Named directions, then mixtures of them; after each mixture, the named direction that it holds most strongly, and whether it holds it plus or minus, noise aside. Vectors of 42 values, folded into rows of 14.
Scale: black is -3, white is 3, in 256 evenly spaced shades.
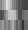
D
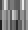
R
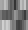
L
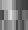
D, plus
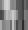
D, plus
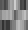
L, minus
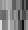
D, plus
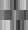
L, plus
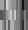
D, plus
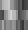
D, plus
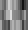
D, plus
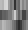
L, plus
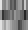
L, plus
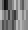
D, minus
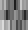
L, plus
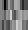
L, minus
